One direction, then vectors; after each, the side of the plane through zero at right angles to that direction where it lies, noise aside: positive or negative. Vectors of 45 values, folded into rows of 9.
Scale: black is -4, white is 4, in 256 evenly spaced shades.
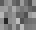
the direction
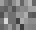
negative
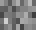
negative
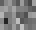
positive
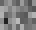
positive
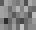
positive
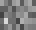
negative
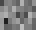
positive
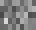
negative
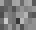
negative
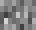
negative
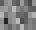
positive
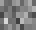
negative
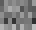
positive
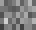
negative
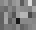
negative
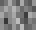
positive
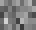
negative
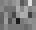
negative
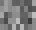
positive
